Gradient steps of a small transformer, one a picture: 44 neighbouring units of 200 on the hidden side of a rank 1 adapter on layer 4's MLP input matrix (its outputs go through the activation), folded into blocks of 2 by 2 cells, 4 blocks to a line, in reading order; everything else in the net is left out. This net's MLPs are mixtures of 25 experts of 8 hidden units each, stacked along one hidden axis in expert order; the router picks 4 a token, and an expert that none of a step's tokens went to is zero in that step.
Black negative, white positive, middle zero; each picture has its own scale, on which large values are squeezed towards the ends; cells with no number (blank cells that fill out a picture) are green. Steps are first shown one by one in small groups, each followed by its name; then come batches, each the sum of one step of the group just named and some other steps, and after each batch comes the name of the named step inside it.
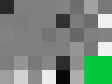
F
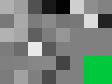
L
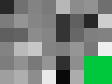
F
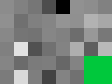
L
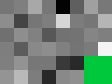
F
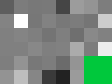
F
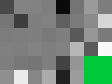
F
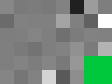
F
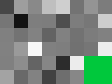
F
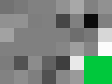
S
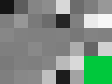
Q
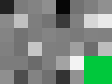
Q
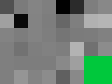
Q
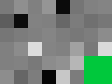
S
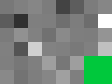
S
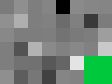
S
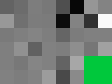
Q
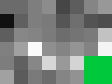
S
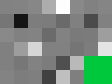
S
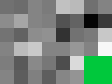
S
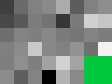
Q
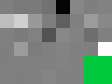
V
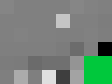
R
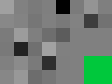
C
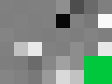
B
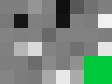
B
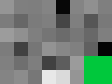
C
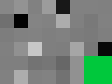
R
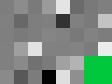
B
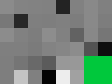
R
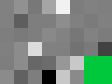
R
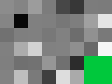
B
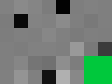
R
